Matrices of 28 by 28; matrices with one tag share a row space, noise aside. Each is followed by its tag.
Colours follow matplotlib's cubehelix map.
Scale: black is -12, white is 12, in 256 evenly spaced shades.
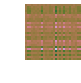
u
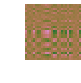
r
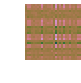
u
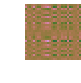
r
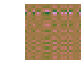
r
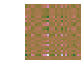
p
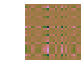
p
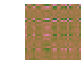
r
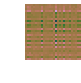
u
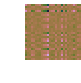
p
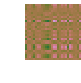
r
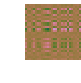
r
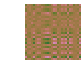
r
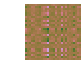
p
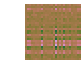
u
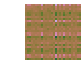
u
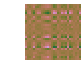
r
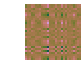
p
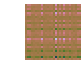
u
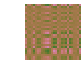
r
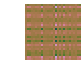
u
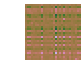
u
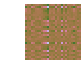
p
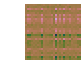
u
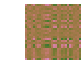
r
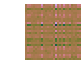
u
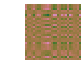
r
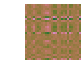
r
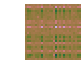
u
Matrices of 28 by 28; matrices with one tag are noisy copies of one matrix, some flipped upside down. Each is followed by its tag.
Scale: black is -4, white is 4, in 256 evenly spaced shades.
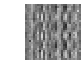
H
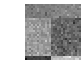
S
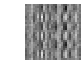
H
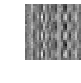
H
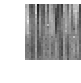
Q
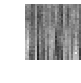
Q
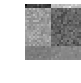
S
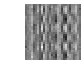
H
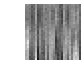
Q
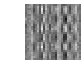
H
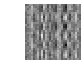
H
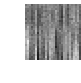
Q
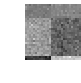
S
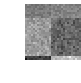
S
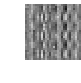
H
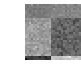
S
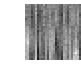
Q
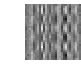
H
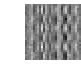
H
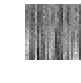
Q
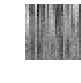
Q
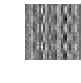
H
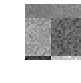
S
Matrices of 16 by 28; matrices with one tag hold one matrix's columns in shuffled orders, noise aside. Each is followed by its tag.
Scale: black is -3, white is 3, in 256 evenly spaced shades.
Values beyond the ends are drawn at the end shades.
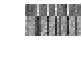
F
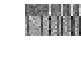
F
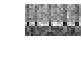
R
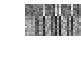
F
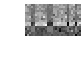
R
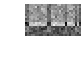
R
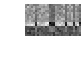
R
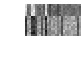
F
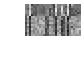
F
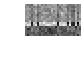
R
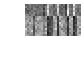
F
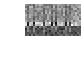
R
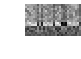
R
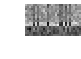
R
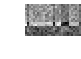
R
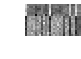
F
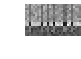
R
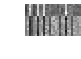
F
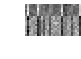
F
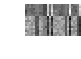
F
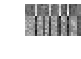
F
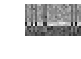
R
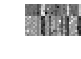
F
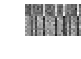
F
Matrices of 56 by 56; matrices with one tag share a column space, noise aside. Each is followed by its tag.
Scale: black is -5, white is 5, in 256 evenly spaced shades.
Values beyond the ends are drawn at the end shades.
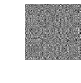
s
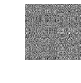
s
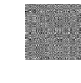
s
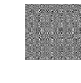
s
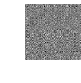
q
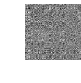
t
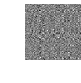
s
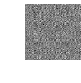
t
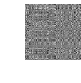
t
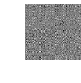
q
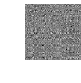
s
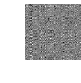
q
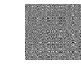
q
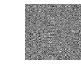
q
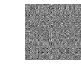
t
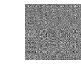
q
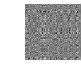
s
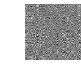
q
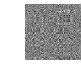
s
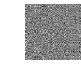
q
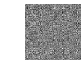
t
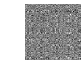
s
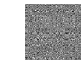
s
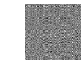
q
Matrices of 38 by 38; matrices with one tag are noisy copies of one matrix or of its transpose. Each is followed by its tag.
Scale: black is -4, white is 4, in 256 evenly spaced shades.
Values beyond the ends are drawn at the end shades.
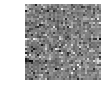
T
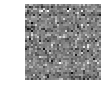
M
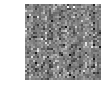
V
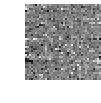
T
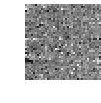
T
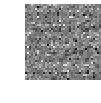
V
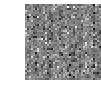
V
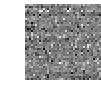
M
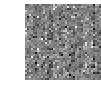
V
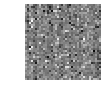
M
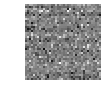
M
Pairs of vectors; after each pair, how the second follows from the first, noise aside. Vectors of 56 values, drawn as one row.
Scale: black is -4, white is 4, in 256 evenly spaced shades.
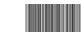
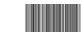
reversed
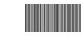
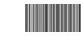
wrapped around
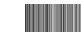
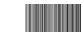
reversed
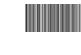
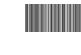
wrapped around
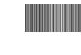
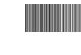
wrapped around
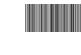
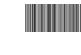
reversed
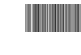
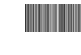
wrapped around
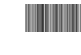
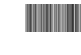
wrapped around
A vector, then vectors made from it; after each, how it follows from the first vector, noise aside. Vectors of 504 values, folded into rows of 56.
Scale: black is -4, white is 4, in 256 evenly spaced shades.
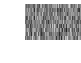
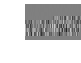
partly zeroed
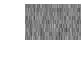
shrunk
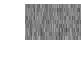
shrunk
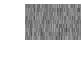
shrunk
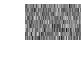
sign-scrambled
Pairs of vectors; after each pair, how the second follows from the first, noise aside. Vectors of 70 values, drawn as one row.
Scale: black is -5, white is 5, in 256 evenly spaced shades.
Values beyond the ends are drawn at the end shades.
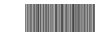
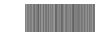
shrunk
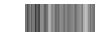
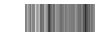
negated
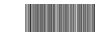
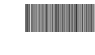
negated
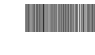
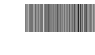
negated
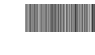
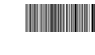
scaled up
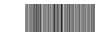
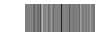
partly zeroed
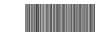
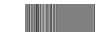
partly zeroed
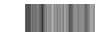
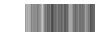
negated
